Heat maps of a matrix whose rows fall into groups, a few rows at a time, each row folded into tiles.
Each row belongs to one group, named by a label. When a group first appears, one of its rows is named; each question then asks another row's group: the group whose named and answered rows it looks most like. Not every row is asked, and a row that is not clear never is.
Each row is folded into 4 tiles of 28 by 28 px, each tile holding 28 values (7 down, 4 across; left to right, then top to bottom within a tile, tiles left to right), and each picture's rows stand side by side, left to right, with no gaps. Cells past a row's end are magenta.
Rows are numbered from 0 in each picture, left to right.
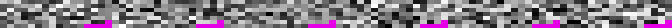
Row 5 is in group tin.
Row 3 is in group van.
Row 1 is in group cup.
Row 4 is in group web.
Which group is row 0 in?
web
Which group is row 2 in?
web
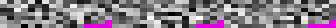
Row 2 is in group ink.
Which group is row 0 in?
tin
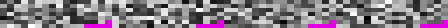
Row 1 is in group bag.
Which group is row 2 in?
ink
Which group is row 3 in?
ink
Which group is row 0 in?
van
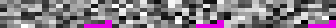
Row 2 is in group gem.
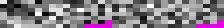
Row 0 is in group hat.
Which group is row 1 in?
web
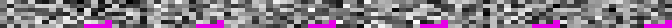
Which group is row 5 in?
gem
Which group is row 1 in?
ink
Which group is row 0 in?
cup
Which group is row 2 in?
gem
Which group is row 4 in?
bag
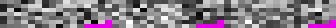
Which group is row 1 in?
hat
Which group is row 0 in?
web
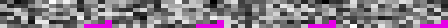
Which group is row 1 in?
web
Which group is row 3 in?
tin
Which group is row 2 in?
bag
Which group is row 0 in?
ink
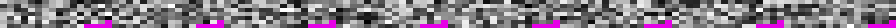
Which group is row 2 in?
cup
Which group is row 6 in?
hat
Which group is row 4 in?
hat
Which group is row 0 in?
bag
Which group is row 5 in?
web
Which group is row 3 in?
web
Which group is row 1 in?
van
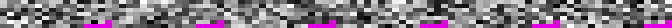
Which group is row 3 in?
web
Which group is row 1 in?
gem
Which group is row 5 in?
cup
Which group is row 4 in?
gem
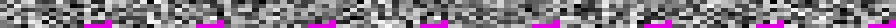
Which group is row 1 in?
tin
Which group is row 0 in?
cup
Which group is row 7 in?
ink
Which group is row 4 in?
ink
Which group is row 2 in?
hat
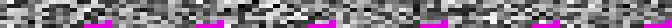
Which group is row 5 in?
gem
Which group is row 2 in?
bag
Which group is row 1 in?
cup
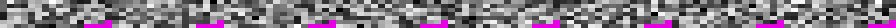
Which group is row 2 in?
ink
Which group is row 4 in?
tin
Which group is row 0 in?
gem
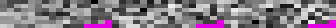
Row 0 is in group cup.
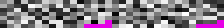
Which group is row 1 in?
tin
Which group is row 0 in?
van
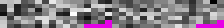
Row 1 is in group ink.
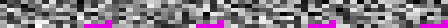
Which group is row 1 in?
van
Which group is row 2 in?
ink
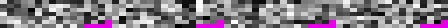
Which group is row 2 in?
hat
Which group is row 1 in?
cup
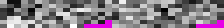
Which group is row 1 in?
gem
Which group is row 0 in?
hat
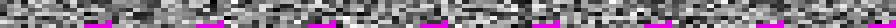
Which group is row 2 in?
gem
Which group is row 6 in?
tin
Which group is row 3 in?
hat
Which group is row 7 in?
web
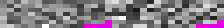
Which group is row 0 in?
cup
